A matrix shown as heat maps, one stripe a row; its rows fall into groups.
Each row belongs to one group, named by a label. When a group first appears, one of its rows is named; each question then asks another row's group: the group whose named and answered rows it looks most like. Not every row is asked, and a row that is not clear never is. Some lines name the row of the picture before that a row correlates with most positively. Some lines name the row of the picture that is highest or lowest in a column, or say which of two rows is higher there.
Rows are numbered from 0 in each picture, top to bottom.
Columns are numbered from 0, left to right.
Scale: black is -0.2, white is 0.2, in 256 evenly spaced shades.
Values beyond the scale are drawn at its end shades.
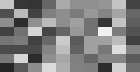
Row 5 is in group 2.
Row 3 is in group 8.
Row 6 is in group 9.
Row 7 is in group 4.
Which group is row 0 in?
2
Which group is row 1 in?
9
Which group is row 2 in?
4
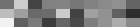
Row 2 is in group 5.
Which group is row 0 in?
9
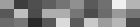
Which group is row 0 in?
2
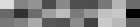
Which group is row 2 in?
8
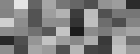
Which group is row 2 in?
5
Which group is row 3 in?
5
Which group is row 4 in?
4
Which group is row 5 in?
4
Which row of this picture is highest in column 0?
2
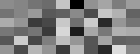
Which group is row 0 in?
5
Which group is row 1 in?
8
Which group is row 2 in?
5
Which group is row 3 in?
5
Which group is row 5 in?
4
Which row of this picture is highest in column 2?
5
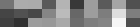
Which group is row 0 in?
5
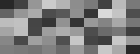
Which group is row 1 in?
8
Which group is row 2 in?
5
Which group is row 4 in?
4
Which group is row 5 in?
8
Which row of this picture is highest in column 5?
4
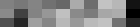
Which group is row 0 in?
8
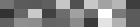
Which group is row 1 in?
8
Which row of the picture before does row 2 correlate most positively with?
0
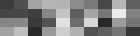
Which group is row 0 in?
4
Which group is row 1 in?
2
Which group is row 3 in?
9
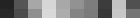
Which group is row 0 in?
4
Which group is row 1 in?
4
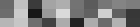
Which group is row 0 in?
9
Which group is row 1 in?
9
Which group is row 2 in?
5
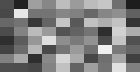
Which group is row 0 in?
8
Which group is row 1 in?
9
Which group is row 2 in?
2
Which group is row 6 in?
9
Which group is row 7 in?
2
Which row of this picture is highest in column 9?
3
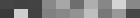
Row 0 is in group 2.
